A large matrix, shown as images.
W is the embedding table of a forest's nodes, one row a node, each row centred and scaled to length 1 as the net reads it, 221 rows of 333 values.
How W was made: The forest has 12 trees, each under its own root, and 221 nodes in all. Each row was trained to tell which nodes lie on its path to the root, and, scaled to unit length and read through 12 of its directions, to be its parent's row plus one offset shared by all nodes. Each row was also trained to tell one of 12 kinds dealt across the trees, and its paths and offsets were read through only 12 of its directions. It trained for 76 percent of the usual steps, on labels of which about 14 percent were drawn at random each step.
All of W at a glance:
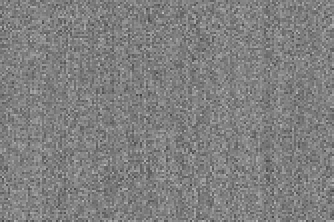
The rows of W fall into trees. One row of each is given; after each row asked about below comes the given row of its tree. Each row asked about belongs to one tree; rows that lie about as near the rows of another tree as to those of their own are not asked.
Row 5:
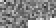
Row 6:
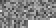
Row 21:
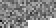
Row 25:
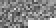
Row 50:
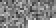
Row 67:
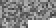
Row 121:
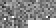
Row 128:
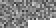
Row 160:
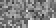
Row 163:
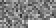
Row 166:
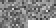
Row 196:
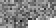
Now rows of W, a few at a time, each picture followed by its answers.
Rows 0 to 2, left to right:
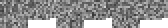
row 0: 163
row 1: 50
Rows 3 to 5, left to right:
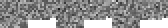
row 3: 163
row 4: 25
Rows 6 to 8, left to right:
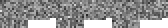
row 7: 121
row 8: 50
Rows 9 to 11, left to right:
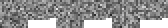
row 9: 196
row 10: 50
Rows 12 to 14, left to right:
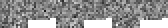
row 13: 5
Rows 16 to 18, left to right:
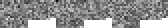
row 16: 5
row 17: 6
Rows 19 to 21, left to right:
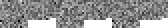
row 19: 166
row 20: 21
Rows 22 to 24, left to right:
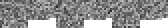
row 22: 21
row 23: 121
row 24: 5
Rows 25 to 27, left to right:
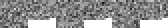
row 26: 67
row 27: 5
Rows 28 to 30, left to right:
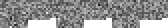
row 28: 196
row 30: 21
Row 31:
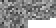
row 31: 166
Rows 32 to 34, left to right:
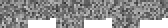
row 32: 25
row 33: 163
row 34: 166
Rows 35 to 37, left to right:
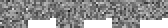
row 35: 160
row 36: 121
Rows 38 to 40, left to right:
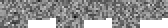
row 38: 50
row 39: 50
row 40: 25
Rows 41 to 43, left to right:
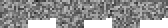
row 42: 5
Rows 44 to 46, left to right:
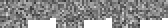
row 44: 160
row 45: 196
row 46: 25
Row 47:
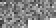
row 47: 50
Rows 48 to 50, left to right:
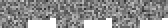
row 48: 163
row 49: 163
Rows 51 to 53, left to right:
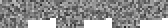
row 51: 121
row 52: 21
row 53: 5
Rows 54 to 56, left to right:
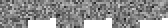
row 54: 196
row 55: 121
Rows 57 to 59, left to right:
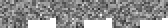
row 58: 25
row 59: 163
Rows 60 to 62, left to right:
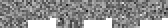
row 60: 128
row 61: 166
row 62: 166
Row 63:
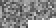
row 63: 67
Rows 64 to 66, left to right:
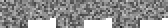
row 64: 25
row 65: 67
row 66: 128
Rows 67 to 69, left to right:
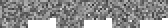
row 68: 121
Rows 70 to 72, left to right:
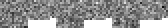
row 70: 25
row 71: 196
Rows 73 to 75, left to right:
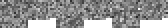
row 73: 5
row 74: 50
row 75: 25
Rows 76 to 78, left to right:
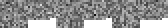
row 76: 25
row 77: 50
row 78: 25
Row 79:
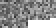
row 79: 128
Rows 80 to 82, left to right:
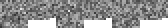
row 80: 196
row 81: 25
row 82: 50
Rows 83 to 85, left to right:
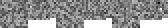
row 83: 25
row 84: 6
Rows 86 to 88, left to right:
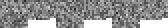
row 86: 166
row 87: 6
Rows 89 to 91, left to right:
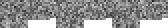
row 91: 121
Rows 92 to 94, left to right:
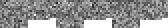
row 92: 21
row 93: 21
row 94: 50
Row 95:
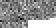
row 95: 196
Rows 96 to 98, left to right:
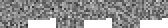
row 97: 6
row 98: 6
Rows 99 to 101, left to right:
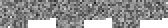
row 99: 50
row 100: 67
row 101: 25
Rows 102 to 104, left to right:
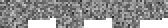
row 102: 5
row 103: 166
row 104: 25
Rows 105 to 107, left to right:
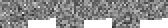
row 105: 196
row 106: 6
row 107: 50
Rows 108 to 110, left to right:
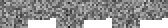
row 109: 21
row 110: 160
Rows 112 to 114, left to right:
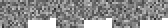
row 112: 163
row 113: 6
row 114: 128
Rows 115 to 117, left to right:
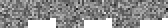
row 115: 128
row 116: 50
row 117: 121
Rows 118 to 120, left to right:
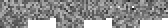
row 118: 166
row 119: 6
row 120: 50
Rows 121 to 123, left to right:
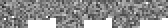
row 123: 21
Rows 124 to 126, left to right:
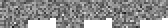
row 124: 6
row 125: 25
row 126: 25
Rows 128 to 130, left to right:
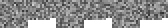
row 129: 5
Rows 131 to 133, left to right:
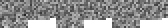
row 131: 67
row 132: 163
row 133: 5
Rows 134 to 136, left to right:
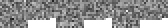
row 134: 128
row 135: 67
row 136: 21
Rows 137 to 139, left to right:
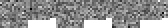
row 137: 196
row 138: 163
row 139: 67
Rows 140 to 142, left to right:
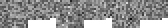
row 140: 128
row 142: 160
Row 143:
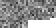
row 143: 50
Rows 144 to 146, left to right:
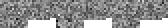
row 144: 166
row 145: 196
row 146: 21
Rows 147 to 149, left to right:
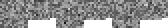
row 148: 21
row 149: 67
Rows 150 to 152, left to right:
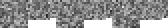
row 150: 25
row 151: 5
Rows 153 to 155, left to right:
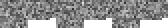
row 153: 166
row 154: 163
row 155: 160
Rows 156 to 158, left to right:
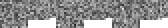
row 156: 196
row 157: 21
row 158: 5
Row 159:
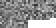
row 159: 21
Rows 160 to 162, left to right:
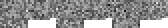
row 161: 196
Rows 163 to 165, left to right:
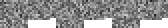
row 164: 5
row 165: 160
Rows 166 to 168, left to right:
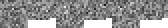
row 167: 50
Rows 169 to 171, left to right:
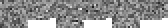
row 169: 166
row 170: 21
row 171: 5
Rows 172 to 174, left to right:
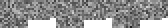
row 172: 128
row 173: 128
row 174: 196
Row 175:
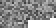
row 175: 21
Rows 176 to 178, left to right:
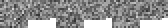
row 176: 160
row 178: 67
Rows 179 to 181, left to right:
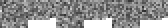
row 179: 67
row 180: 5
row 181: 196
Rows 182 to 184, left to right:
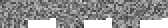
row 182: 6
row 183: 128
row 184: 67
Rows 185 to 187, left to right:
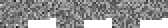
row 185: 5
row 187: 160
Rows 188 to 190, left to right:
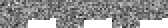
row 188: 166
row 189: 196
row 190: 21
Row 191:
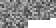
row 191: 128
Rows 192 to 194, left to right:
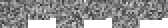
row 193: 160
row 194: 166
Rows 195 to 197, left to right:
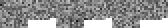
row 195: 166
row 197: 163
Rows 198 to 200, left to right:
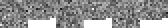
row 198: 25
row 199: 166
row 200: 160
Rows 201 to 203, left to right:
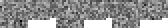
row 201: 166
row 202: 160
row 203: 166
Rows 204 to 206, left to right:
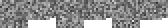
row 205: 5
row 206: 5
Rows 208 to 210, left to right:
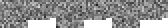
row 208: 21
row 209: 196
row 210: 128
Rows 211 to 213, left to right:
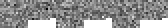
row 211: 5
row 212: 21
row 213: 121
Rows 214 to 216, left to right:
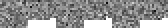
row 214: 166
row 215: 25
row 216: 21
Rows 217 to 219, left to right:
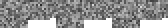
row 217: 21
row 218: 25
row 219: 160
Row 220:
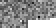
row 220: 5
